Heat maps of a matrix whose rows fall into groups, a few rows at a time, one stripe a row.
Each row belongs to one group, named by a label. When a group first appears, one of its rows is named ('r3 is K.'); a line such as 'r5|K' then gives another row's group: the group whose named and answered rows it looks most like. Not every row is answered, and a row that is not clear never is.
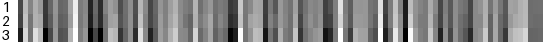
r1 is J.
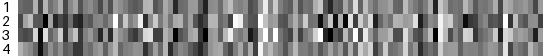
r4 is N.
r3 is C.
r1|C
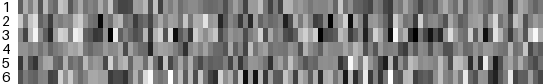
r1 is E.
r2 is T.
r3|T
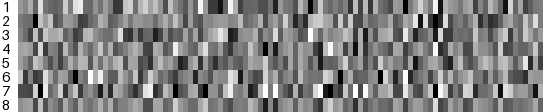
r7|C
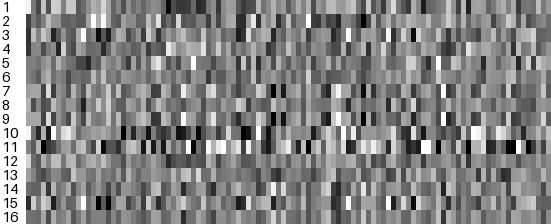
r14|C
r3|J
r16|C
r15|J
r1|N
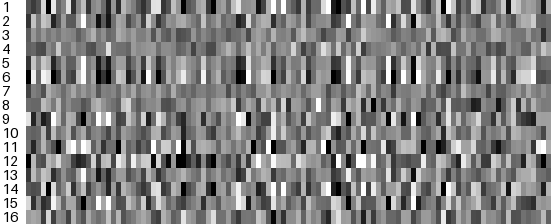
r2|J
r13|J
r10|C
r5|J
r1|C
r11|T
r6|J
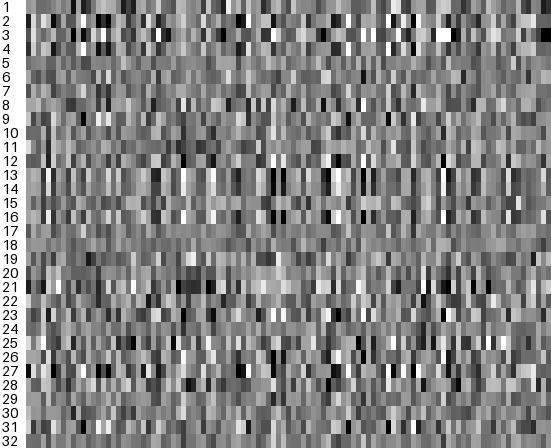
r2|J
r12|C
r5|N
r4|J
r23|C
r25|T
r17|J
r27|J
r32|C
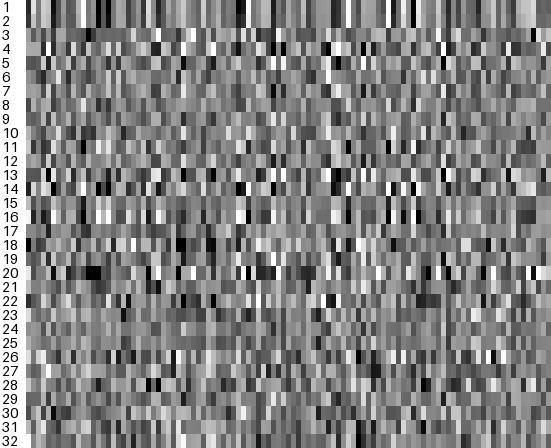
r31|T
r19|C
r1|J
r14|J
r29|C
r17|N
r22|T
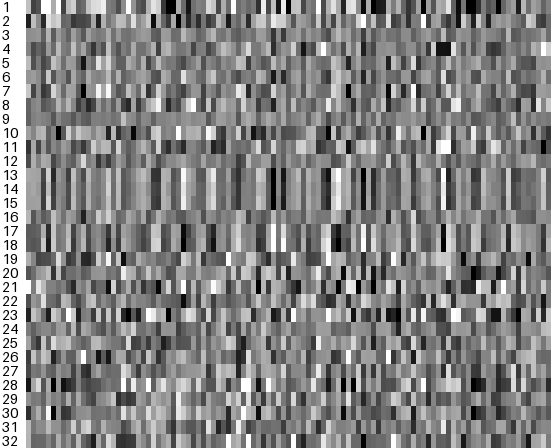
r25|N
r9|N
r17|C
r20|N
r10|T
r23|E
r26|J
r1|N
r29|T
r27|N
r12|J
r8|E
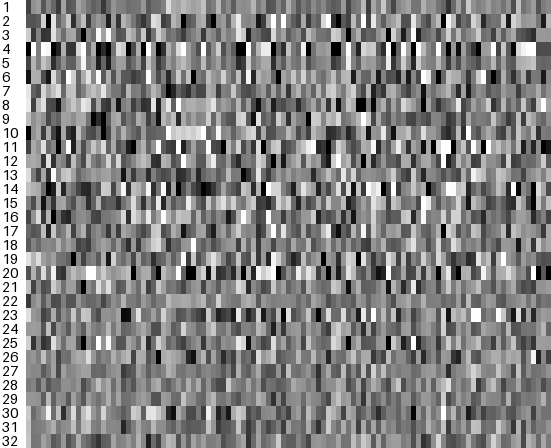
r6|E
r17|C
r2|C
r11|T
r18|E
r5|J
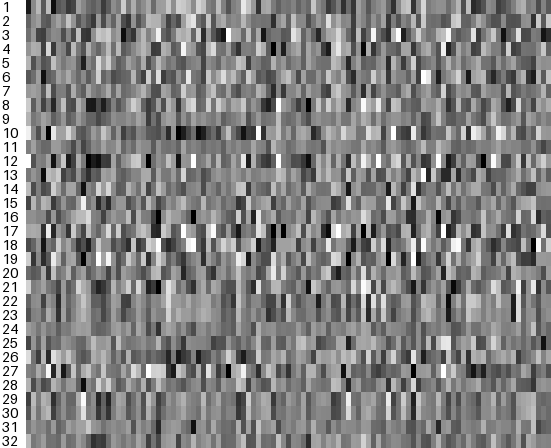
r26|N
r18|E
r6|E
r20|C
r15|J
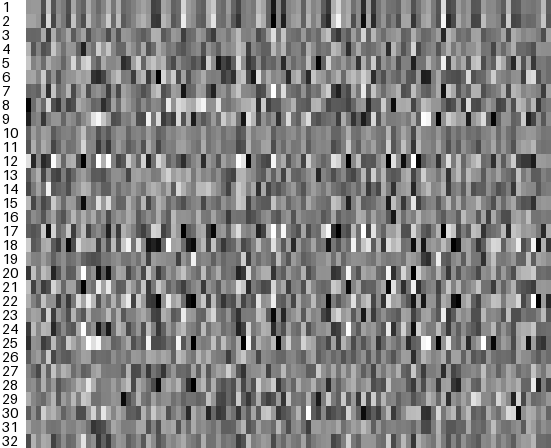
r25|E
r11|J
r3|C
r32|J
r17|C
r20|J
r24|J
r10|J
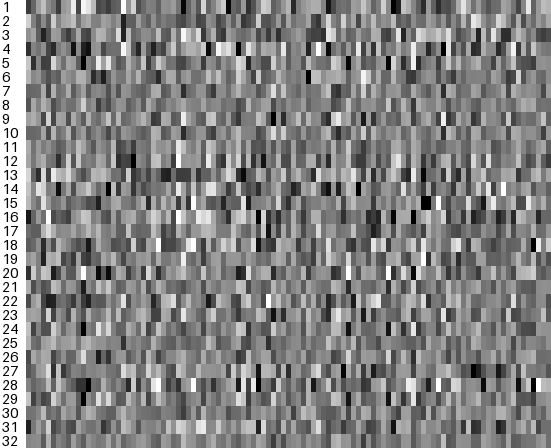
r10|C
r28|E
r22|N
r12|T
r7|C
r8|J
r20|J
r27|N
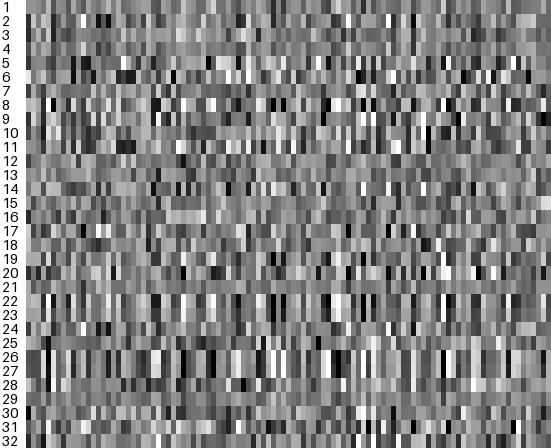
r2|J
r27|C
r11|T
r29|C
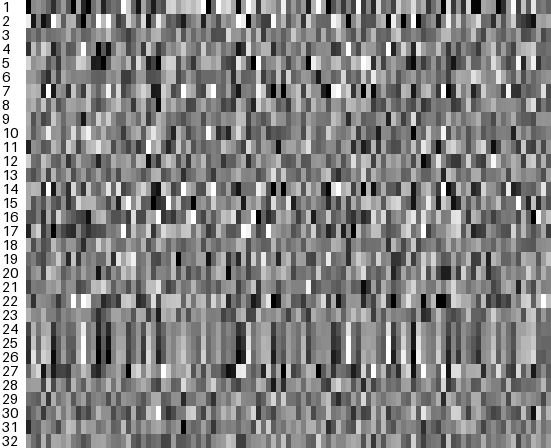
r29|C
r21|E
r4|J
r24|J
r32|N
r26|J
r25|J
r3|T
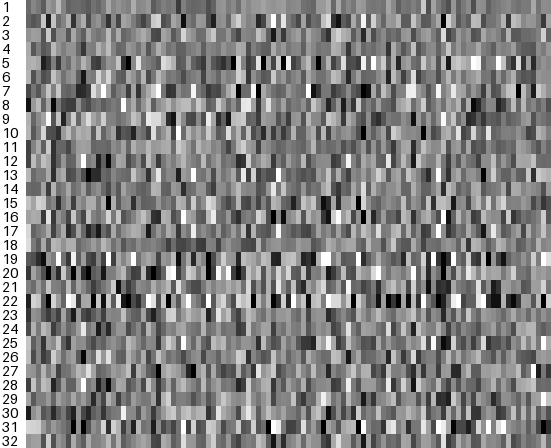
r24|J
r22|E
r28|J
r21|T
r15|T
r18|N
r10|T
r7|E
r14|C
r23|N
